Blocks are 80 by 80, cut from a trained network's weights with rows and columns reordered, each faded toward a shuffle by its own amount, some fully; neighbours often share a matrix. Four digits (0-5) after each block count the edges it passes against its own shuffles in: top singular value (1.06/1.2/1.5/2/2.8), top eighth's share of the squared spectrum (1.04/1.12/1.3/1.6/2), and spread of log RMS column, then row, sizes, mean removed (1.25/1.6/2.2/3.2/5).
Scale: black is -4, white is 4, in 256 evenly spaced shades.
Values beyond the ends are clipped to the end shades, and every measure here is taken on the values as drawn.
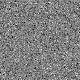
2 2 1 0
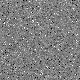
0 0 0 0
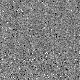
2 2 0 2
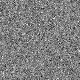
1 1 0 0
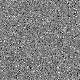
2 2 1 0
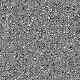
1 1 0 1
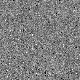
1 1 0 0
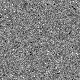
1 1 0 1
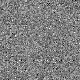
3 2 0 1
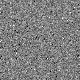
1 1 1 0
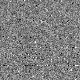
2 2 0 2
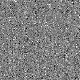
2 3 1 1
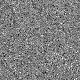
0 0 0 0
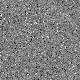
1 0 0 0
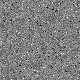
0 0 0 0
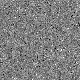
1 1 0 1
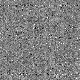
2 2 0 2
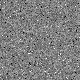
0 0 0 0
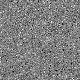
1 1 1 0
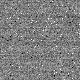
2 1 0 0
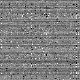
4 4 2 2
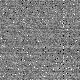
3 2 1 0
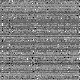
4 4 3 2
